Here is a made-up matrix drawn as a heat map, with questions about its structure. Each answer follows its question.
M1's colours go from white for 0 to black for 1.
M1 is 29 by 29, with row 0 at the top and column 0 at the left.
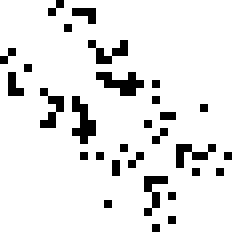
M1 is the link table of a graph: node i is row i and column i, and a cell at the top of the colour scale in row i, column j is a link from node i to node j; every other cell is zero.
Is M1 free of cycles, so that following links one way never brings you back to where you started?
no
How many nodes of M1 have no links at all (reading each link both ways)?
1
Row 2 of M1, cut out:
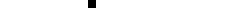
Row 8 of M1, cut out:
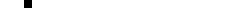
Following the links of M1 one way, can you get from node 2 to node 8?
no
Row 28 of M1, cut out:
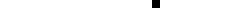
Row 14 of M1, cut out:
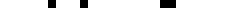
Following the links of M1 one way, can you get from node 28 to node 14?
yes
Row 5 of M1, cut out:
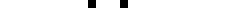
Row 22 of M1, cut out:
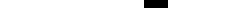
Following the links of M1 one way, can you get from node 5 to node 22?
yes
